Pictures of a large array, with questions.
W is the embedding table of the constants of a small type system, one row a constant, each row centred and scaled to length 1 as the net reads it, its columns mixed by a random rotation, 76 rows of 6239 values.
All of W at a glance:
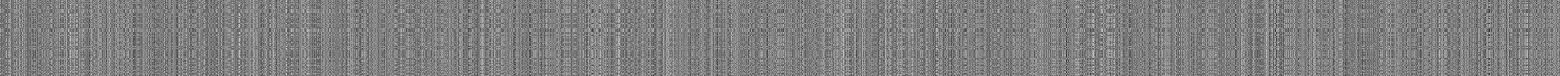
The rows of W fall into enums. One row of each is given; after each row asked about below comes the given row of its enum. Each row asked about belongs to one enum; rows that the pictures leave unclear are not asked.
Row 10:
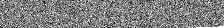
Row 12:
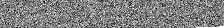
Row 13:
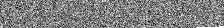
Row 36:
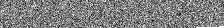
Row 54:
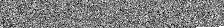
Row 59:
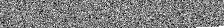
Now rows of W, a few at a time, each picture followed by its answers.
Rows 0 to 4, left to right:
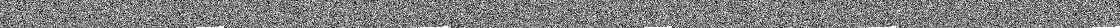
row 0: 59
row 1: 10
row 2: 54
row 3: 10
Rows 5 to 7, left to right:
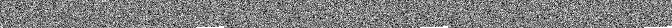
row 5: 13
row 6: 59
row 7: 59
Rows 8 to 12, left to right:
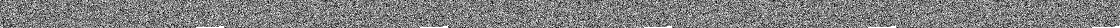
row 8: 54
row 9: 12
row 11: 12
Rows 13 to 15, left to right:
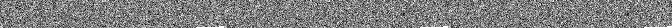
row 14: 36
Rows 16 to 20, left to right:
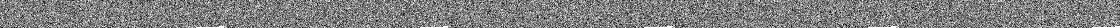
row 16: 10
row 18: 59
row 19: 54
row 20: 13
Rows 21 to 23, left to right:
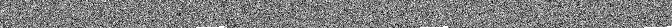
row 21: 36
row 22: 54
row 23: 12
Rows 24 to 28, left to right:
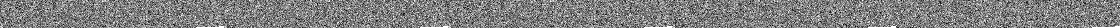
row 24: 13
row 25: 36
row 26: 13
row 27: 54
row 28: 10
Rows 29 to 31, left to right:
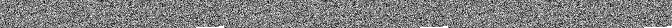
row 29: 12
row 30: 12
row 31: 12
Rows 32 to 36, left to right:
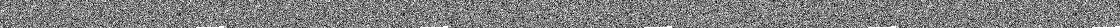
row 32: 36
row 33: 36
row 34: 59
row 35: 12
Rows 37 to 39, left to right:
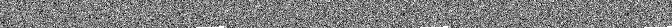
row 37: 59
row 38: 36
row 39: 36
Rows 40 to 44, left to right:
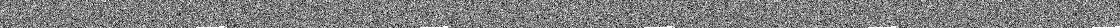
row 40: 36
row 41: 54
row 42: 59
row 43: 13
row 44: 36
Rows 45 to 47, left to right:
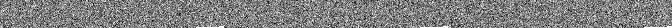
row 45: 36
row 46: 10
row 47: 54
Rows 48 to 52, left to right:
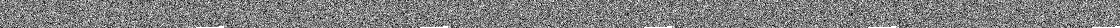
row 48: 10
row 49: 59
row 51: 36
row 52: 54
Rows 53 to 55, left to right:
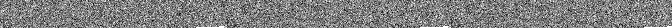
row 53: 36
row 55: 54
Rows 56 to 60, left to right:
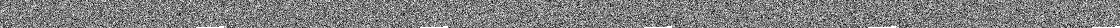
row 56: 36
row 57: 36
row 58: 12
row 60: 54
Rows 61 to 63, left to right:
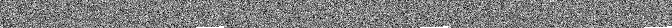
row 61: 54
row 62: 59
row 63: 13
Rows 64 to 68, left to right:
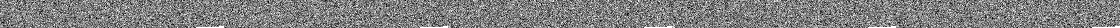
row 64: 59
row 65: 12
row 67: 13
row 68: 59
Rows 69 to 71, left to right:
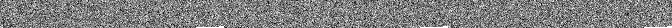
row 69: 54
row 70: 10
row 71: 36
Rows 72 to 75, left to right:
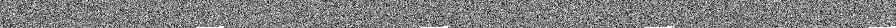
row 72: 54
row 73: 12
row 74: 59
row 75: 13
